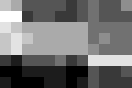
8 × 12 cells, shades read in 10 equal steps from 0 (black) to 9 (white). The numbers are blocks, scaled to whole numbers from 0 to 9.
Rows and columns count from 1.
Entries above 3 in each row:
4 3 12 12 12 5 0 0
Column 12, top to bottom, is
5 3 4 4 4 8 3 2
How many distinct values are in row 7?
4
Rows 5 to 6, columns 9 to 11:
5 4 4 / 8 8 8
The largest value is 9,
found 2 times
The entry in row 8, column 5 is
1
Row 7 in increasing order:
0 0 0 0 1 1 1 1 2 2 3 3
